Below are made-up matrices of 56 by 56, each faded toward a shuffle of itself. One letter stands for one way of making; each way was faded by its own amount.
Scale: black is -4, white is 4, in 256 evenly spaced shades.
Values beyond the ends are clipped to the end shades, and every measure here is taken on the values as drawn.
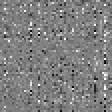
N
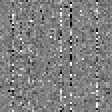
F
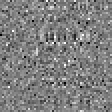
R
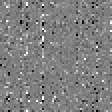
N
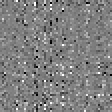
N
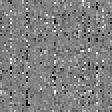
N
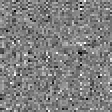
R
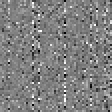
F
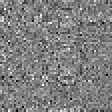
R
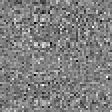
R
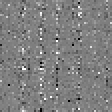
N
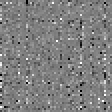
N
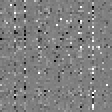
N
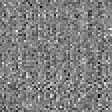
R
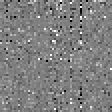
N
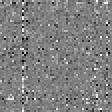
N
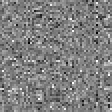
R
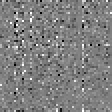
N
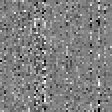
F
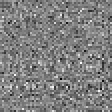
R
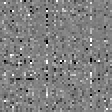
N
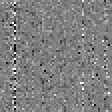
F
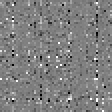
N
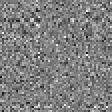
R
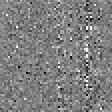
F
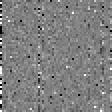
F
